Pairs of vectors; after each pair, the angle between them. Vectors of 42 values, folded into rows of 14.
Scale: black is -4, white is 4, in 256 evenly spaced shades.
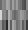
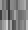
nearly opposite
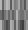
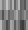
nearly parallel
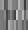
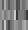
partly opposed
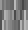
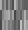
nearly parallel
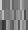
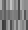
partly aligned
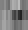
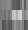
nearly opposite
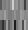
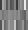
partly opposed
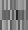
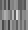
nearly opposite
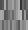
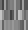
partly aligned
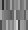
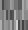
partly aligned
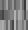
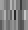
partly opposed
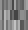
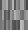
nearly opposite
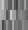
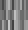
partly opposed
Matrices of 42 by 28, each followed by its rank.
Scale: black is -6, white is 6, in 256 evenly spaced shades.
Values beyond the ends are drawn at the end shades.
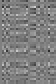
two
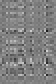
two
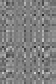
two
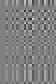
one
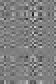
two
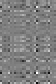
two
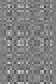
two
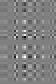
one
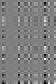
one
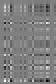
one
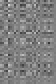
two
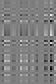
one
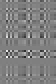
one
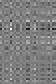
two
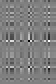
one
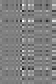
one
